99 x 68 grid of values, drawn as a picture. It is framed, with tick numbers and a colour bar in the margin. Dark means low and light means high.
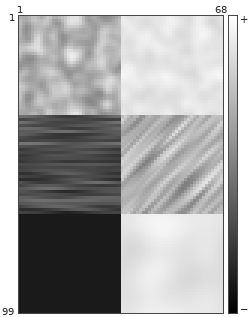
The table splits into 3 rows of 2 panels. Panel 1,1: high, blotchy. Panel 1,2: very high, blotchy, faint in contrast. Panel 2,1: low, streaked across. Panel 2,2: high, slanting up to the right. Panel 3,1: very low, flat. Panel 3,2: very high, smooth, faint in contrast.
